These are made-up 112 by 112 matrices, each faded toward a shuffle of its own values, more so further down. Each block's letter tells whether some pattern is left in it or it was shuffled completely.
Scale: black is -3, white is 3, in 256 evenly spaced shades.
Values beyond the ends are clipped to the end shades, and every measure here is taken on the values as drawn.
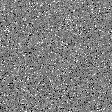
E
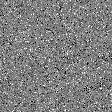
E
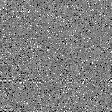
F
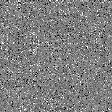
F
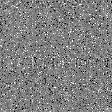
F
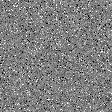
E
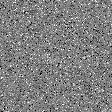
E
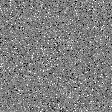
E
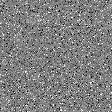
F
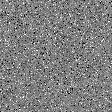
E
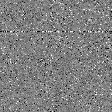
F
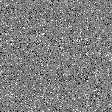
F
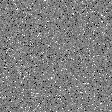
E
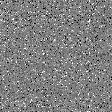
F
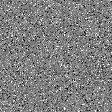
F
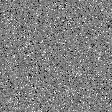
E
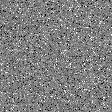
E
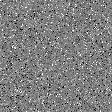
E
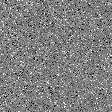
E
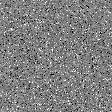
E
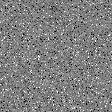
F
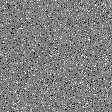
E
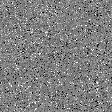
F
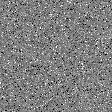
E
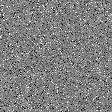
E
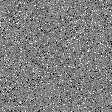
E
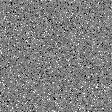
E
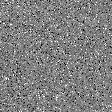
F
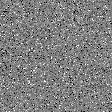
F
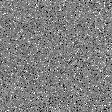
F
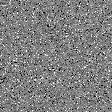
F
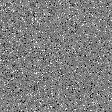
F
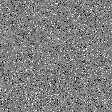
F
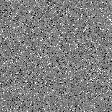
F
